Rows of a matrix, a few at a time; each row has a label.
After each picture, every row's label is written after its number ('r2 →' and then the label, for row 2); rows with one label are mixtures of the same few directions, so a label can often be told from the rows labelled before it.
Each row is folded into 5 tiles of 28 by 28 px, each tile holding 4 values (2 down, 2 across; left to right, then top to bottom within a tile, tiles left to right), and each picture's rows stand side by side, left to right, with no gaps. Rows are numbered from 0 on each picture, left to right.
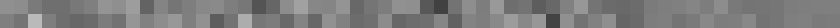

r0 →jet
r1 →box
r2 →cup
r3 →jet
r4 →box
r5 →box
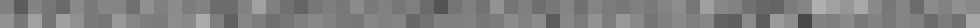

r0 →cup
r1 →cup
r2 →jet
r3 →jet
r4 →cup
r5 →box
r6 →jet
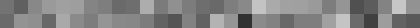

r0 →box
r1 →box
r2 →cup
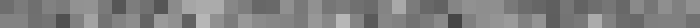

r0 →cup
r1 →box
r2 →cup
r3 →jet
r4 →jet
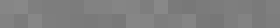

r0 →jet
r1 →box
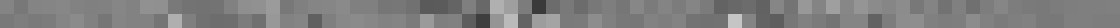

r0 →box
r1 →jet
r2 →jet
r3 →cup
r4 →jet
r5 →jet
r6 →jet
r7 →box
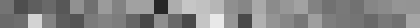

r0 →jet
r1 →box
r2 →jet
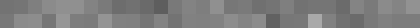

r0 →box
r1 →jet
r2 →jet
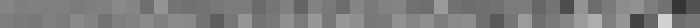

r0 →box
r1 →box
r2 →cup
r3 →box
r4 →box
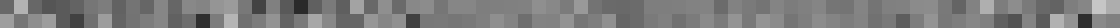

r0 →box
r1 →cup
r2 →jet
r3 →box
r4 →box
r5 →cup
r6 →cup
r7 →box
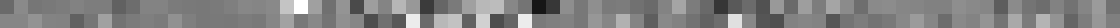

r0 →box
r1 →jet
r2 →jet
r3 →box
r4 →cup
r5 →jet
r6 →box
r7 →cup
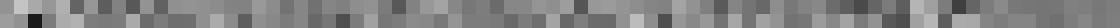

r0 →jet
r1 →box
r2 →cup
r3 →jet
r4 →box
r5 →cup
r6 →cup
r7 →box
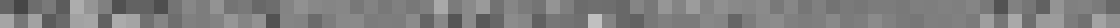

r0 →cup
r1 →jet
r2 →jet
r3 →cup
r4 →jet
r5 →jet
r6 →jet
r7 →cup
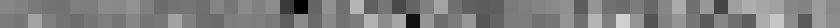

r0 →jet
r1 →jet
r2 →jet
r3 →box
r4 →cup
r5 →box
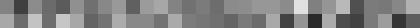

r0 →cup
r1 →jet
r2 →cup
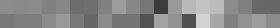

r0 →cup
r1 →box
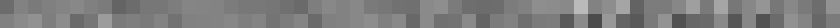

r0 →box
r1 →jet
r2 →jet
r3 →box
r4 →cup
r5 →cup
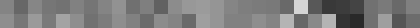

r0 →cup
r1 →box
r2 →box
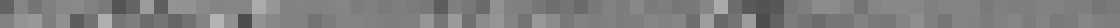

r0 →box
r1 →box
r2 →jet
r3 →cup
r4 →jet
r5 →box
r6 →box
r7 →box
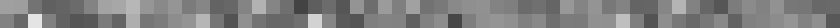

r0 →jet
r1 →cup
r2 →jet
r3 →jet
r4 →cup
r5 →jet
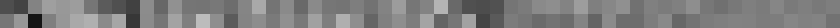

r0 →jet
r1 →cup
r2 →cup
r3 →box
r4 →cup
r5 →jet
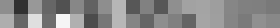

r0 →cup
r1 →box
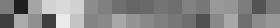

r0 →box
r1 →cup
